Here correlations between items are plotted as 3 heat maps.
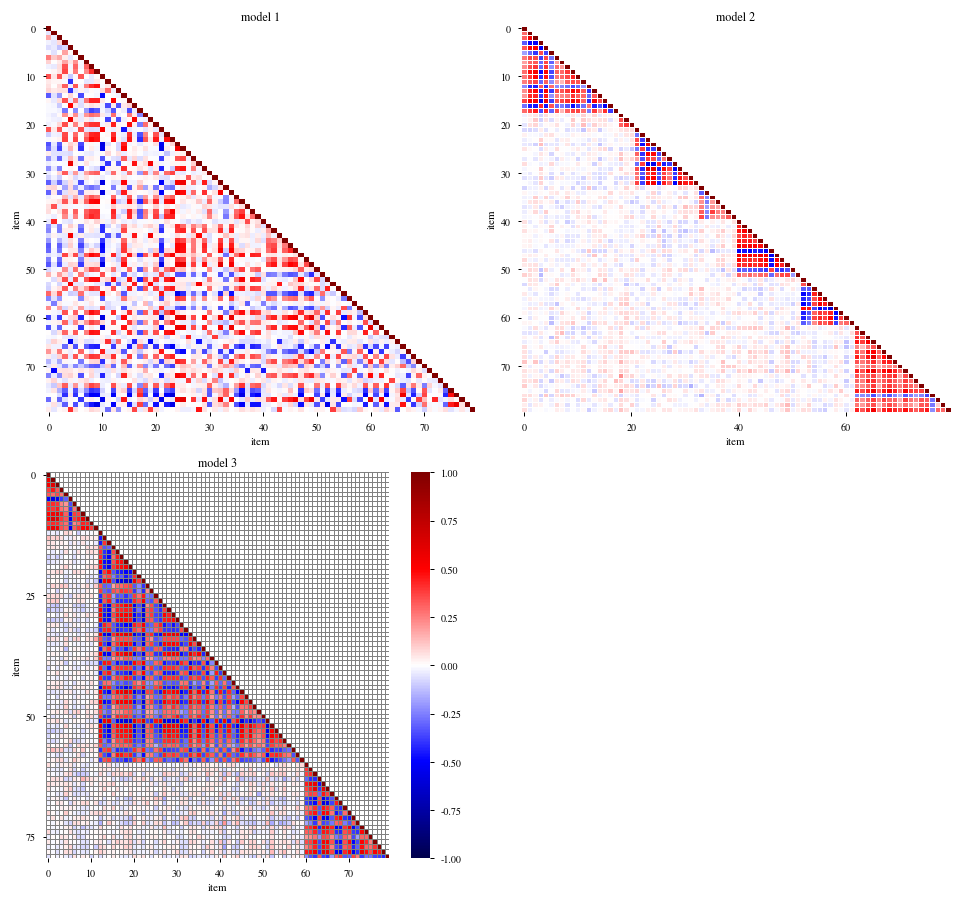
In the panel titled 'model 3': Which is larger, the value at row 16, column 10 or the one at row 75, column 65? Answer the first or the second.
the second
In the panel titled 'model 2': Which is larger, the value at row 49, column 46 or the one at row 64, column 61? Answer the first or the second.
the second
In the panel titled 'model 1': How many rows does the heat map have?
80
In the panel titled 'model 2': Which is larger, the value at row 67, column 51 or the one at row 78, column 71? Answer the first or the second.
the second
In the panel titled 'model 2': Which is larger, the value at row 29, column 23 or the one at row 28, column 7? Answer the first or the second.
the first
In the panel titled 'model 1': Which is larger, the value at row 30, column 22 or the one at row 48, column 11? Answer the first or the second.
the first
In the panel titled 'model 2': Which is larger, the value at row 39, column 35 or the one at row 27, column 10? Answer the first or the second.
the first
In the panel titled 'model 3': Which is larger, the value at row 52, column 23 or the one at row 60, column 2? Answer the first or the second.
the first
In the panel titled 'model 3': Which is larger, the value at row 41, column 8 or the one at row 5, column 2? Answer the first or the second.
the first
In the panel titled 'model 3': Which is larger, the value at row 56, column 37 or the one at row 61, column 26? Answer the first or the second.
the first
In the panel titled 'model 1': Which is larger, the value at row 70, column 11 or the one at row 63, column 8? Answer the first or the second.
the second
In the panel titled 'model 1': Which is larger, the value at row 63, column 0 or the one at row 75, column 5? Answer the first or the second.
the first
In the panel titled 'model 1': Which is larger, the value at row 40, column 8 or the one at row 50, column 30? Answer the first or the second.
the second
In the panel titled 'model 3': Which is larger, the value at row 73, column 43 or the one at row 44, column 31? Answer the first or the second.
the second
